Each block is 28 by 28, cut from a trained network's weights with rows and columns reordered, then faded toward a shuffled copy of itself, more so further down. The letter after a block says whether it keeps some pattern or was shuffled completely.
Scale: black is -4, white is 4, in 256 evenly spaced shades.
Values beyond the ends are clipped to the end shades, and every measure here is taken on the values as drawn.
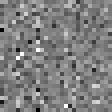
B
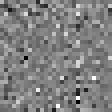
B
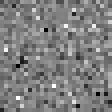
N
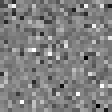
N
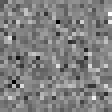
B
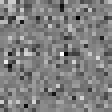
B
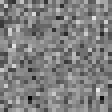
B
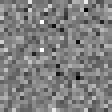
N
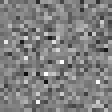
B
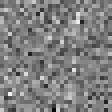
N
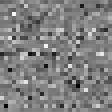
B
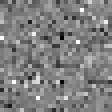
B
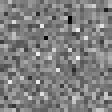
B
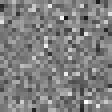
N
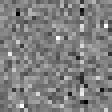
B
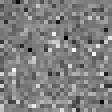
B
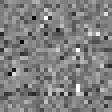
B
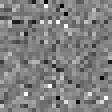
B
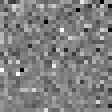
B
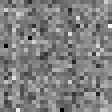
B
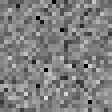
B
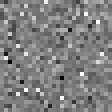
N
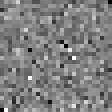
N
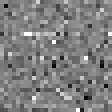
B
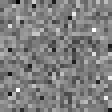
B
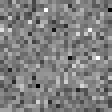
N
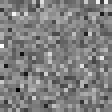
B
